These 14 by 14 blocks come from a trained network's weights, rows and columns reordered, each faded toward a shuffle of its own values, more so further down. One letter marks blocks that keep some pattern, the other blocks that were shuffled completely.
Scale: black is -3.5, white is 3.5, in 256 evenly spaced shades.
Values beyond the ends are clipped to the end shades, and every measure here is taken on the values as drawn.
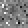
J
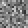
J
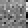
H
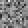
J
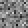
J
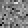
J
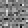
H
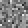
J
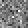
J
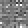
H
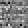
H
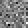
J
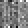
H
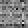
H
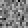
J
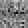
H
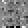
H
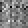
H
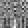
H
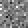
J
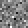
J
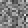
H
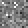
J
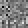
H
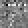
H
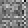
H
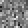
J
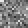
J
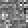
H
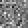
J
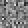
H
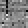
H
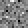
J
